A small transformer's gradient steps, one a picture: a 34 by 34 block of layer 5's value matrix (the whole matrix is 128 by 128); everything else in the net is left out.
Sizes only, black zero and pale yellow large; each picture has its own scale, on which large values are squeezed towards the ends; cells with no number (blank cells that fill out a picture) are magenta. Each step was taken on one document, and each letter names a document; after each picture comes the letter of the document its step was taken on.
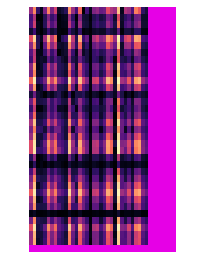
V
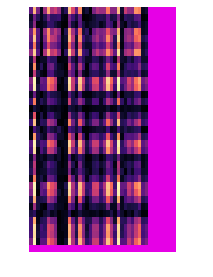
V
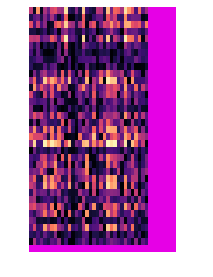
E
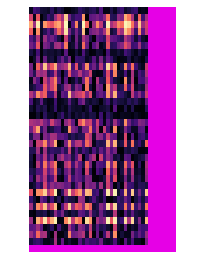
E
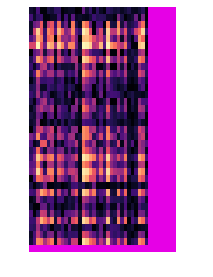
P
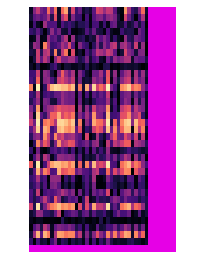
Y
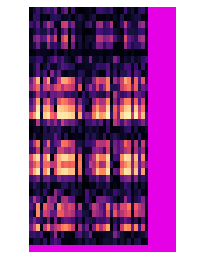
Y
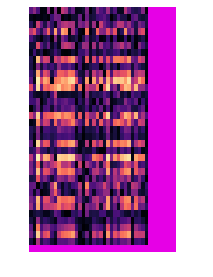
Y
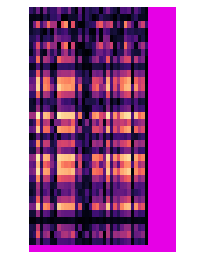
Y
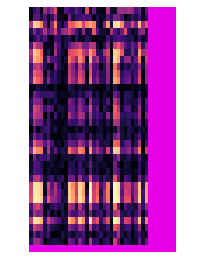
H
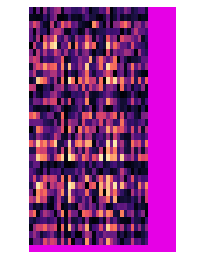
E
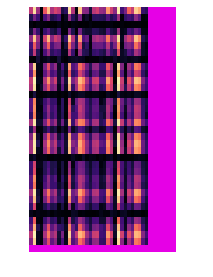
V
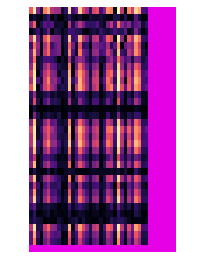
V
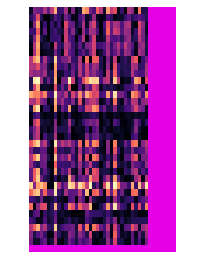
H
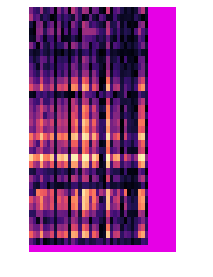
P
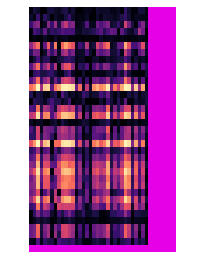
Y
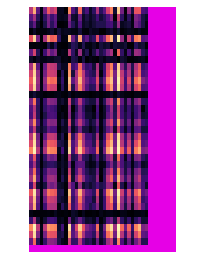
V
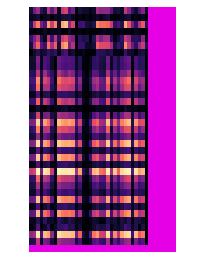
Y
